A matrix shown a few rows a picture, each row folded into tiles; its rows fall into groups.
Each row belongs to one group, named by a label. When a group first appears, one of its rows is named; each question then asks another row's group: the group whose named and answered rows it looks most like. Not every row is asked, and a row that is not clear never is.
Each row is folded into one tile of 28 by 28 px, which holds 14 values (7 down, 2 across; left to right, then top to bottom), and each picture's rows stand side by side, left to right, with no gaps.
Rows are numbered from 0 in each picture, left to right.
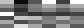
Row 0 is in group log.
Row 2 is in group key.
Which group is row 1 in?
key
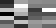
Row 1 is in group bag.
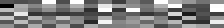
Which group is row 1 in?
key
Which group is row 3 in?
bag
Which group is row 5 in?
key
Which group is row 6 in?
log
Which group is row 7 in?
bag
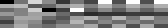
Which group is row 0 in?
bag
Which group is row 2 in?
bag
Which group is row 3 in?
key
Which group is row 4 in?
key
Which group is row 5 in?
key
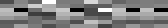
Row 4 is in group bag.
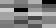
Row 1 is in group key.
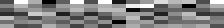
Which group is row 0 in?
key
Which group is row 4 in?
bag
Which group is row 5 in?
log
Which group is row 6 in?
log
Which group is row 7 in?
key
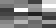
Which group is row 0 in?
bag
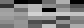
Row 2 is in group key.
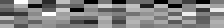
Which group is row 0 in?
key
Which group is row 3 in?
bag
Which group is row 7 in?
bag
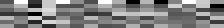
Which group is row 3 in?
key
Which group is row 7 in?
log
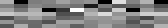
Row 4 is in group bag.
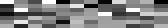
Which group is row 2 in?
bag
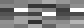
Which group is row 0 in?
bag
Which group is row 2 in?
bag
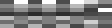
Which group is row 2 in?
key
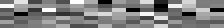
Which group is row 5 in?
log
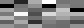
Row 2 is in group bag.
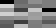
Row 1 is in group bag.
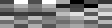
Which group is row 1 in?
key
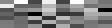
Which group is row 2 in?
key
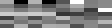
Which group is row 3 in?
bag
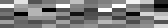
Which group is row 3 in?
bag
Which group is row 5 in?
log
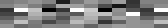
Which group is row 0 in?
bag
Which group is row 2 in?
bag
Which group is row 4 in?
log
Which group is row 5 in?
bag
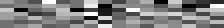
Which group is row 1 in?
key
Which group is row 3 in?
log
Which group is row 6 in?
log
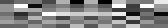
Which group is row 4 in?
log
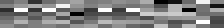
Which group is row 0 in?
bag
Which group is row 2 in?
log
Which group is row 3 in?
bag
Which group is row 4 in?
bag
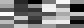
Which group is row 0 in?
log
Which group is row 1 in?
bag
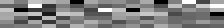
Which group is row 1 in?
log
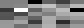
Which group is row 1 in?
bag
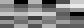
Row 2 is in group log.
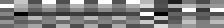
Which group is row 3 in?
key
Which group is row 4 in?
key
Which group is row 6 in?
bag
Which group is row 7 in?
bag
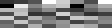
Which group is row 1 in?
key
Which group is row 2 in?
log
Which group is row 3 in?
key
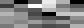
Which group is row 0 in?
log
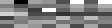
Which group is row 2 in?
key
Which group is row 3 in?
key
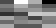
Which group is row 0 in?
key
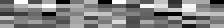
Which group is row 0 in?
key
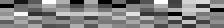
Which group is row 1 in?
key
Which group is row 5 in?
key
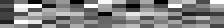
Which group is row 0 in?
bag
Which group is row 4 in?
log
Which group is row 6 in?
log
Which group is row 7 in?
key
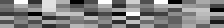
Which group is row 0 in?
key
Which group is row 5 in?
key
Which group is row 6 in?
bag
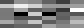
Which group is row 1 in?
log
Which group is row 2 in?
bag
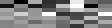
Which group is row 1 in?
log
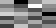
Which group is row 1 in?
log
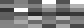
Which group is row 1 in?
key
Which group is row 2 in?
key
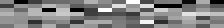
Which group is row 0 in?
log
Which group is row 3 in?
bag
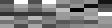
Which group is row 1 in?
key
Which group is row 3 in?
log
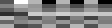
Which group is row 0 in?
key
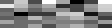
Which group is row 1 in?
key
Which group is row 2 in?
log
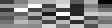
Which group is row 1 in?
log
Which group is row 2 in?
log
